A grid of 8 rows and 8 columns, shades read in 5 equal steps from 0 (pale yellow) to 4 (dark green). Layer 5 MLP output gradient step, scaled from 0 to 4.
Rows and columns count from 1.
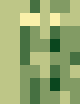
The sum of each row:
12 5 15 17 14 13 17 14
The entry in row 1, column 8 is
1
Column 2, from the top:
1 1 1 1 1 1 1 1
